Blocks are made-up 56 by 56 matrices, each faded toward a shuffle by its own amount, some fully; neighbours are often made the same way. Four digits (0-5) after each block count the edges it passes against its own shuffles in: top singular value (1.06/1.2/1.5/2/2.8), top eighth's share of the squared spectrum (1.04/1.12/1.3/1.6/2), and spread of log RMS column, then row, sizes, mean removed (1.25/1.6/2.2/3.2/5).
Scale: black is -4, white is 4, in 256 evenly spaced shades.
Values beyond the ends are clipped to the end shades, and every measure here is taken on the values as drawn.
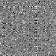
4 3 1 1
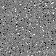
2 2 1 0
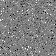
1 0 0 0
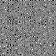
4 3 1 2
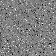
0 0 0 0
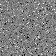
0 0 0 0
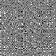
4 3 2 1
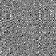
4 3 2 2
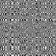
5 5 3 3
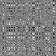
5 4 3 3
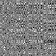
4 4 3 2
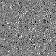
3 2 1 0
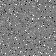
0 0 0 0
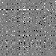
3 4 2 2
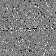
3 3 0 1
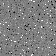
0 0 0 0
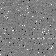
1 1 0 0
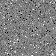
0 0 0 0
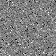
2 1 0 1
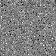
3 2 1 0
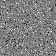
2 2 0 0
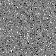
2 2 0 0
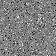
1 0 0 0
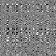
4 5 3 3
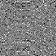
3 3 1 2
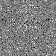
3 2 0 1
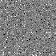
3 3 1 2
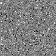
3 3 1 1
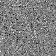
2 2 0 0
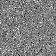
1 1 0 0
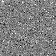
0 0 0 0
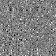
3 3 1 1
